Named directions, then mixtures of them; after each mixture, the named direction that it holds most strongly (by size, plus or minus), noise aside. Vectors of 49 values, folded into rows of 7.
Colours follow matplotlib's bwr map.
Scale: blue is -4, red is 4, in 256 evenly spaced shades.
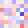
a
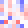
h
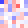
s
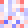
h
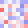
a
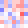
s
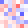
a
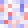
h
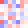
s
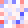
h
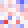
h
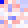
s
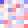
s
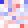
s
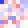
s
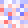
a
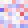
a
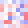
a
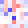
s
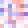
s
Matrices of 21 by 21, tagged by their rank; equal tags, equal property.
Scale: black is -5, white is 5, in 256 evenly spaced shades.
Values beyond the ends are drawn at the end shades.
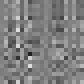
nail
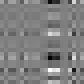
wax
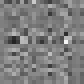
nail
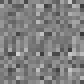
nail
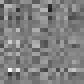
nail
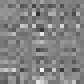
nail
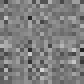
nail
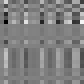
wax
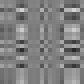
wax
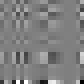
wax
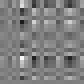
wax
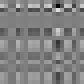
wax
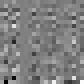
nail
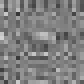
nail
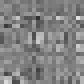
nail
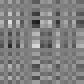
wax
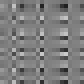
wax
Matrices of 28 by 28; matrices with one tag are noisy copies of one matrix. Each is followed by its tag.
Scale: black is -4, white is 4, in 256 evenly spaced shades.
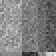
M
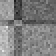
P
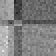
P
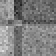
P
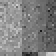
M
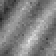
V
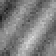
V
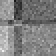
P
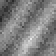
V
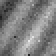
V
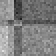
P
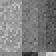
M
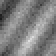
V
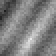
V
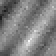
V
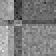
P
